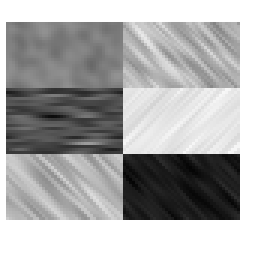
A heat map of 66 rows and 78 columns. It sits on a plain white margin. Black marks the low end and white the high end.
It is made of 3 by 2 panels. Panel 1,1: middling, blotchy, faint in contrast. Panel 1,2: high, slanting down to the right. Panel 2,1: low, streaked across. Panel 2,2: very high, slanting up to the right, faint in contrast. Panel 3,1: high, slanting down to the right. Panel 3,2: very low, slanting down to the right, faint in contrast.
